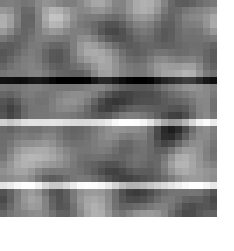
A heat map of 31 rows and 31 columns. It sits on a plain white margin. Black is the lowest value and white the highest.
Ninth with the highest average: bottom left. Average level on the scale: 50%. Odd lines: rows 12, 18 and 27.
